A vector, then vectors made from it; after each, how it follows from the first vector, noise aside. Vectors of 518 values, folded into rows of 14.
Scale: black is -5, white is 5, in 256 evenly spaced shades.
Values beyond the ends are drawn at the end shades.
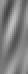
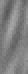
shrunk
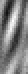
scaled up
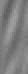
shrunk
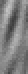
negated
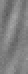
shrunk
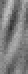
negated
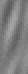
shrunk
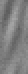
shrunk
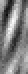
scaled up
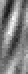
scaled up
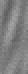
shrunk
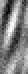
scaled up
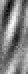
scaled up
